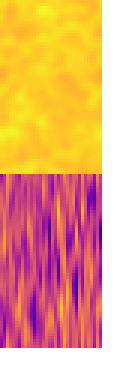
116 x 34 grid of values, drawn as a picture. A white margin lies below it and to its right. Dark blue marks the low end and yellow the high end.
It is made of 2 by 1 panels. Panel 1,1: very high, blotchy, faint in contrast. Panel 2,1: middling, streaked downward, strong in contrast.
